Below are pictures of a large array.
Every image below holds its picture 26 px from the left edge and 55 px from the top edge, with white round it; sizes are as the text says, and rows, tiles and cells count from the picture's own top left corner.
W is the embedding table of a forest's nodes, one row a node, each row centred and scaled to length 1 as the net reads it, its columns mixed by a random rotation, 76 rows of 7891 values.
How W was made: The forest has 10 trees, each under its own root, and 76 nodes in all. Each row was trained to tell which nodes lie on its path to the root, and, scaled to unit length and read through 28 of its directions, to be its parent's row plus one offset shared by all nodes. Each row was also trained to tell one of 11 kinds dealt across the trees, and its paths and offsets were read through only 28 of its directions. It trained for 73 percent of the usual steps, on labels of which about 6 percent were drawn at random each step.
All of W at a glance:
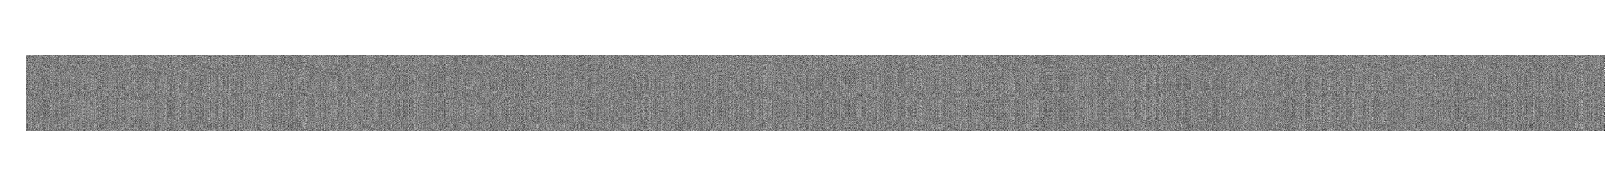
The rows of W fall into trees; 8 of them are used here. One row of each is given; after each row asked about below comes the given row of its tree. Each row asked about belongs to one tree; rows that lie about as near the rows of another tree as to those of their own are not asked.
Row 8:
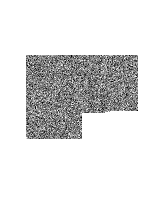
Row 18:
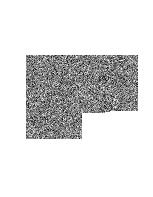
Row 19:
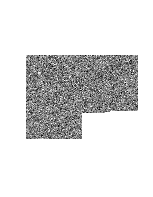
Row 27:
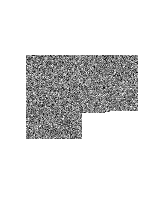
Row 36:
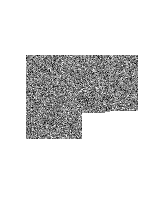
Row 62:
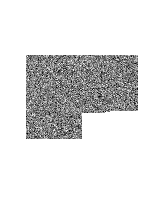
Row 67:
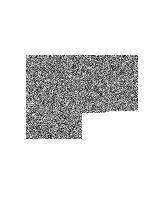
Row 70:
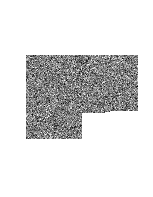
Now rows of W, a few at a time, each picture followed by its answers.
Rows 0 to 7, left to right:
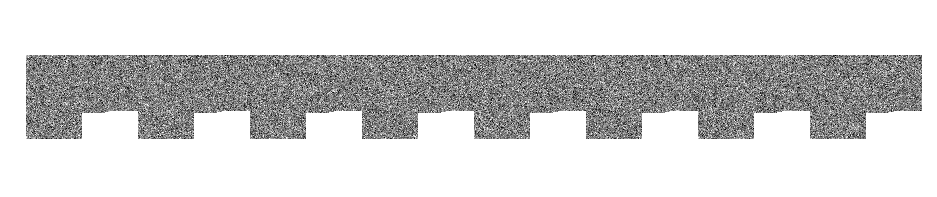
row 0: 67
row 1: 18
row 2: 36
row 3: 27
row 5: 27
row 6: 36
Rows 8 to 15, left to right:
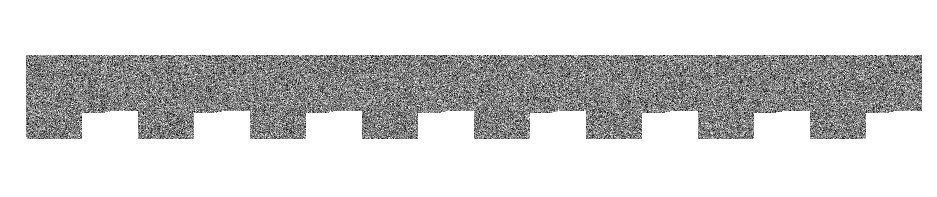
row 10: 27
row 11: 67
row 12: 67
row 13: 18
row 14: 19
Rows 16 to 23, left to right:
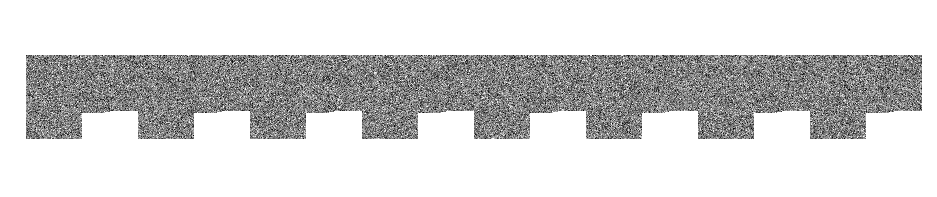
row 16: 62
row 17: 70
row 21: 27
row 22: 36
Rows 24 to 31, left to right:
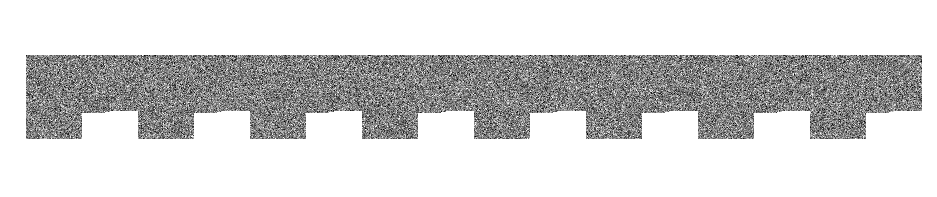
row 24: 62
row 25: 27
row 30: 62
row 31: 67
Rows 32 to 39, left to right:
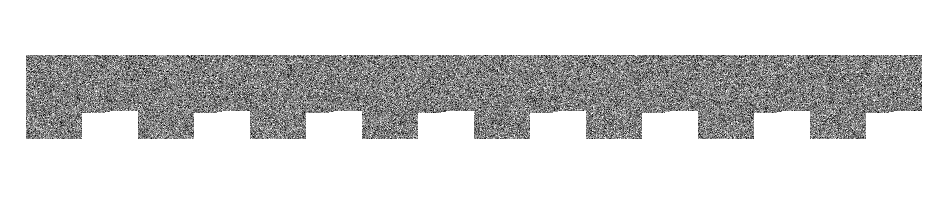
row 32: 62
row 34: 62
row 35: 27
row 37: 36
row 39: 70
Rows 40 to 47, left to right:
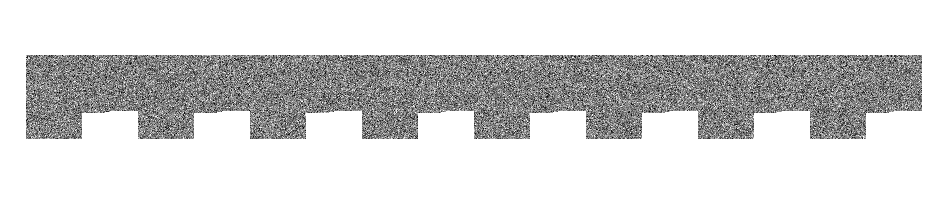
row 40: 19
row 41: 70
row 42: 62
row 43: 8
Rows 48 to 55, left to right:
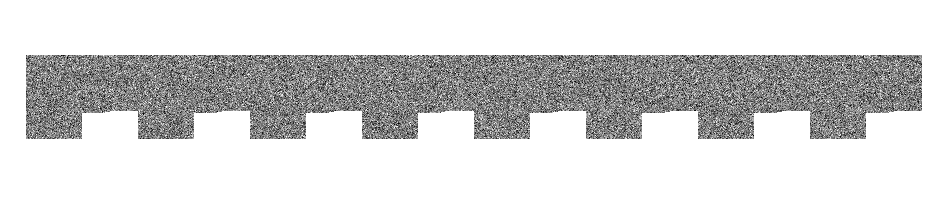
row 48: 36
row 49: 27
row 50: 27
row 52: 62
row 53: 70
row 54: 27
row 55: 62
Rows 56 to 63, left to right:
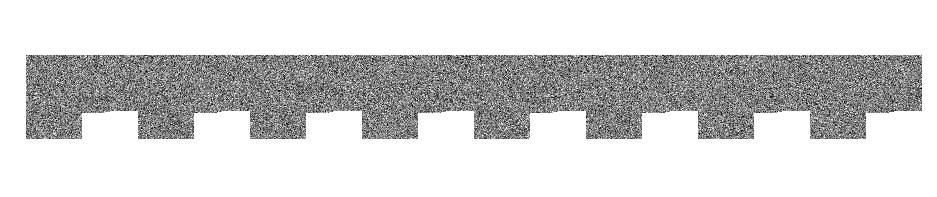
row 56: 62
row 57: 27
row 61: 27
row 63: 62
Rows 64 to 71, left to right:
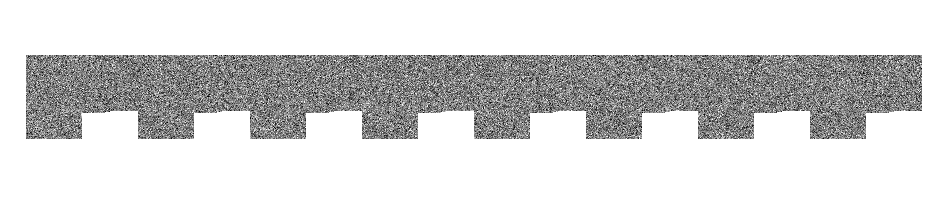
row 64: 62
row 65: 18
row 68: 8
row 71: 8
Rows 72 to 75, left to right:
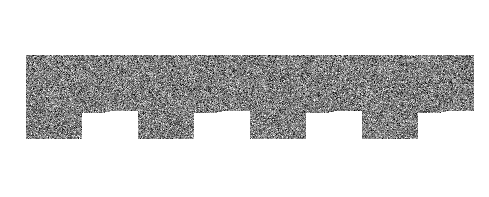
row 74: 70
